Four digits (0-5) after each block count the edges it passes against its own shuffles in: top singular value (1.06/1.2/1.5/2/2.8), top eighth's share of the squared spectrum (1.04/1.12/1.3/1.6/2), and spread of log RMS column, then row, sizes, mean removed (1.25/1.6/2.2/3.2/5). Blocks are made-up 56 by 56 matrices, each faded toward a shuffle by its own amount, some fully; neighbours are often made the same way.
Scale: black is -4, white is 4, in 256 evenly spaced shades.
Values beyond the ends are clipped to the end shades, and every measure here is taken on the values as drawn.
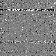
3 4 1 3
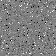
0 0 0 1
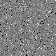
0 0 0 0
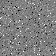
1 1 0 0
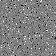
0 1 0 0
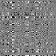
4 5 3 3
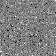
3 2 0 1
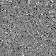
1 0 0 0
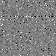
3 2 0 1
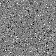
0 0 0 0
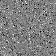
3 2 1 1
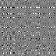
4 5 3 3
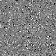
3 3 1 1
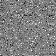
3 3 1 1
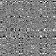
4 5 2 3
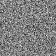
1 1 0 0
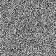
1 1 0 0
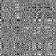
4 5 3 3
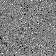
0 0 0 0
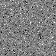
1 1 0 0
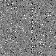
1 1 2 0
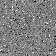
0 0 0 0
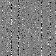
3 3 3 0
